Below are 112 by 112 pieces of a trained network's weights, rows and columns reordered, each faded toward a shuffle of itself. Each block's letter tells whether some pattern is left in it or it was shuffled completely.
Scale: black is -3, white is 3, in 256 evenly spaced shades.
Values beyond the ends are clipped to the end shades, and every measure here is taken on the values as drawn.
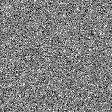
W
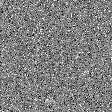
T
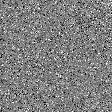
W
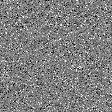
W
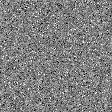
T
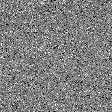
W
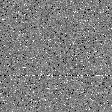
W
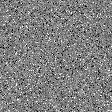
T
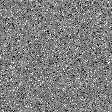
T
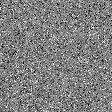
T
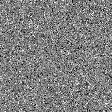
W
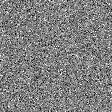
T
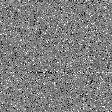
W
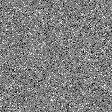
W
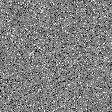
W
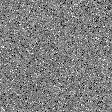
T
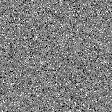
W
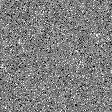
T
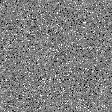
W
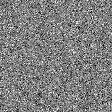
W
